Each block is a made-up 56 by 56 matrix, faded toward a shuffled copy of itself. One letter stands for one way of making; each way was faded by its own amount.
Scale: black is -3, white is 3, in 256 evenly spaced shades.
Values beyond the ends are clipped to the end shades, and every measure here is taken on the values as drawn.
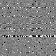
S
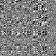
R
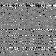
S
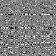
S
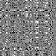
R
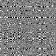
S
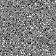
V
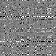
S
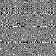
S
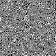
V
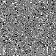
V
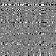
S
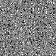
V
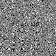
V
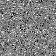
V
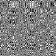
R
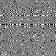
S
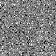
V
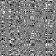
R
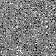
V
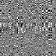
R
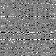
S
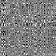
R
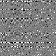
S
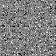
V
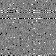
S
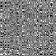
R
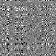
R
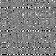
S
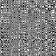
R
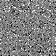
V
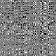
R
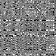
S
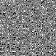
V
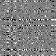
S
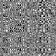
R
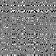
S
